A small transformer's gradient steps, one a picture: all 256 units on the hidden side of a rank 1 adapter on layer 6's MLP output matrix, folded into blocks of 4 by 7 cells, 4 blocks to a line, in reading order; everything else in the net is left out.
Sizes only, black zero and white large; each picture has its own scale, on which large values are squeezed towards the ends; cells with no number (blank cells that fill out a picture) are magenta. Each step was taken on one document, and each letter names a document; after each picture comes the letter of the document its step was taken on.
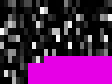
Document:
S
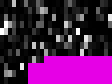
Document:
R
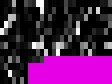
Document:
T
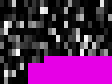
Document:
R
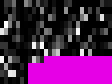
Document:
T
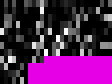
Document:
T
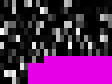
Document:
S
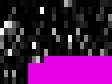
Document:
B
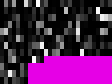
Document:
T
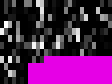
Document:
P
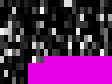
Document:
B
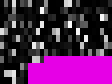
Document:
S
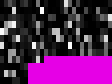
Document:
S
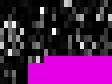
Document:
B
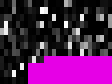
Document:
B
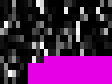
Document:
P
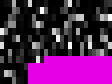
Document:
S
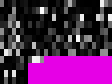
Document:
B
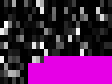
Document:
T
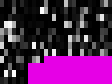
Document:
B
